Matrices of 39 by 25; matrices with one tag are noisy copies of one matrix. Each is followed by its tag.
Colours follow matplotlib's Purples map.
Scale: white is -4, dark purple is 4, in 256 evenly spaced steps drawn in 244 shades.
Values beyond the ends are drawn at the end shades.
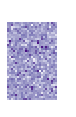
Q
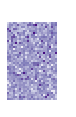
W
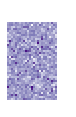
Q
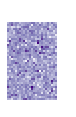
Q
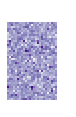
Q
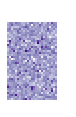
Q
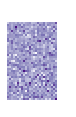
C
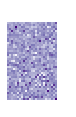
C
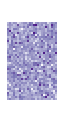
W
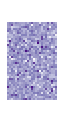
Q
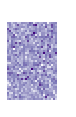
W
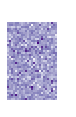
Q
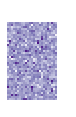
Q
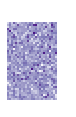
W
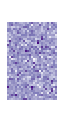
Q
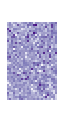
W
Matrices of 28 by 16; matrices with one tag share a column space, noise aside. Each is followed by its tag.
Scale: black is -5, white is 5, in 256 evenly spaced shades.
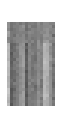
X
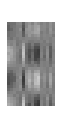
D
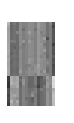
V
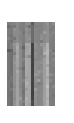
X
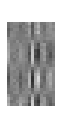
D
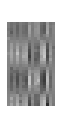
D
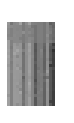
X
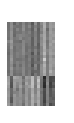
V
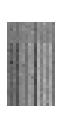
X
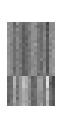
V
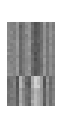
V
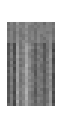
X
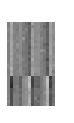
V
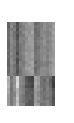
V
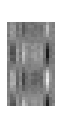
D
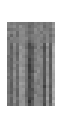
X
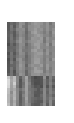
V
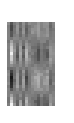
D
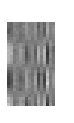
D
